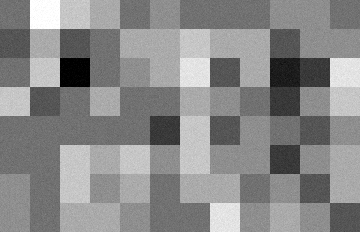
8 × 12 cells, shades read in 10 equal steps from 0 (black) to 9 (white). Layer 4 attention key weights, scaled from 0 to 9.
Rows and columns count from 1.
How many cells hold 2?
4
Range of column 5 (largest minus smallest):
3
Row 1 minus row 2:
1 3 4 2 -2 -1 -3 -2 -2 2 0 -1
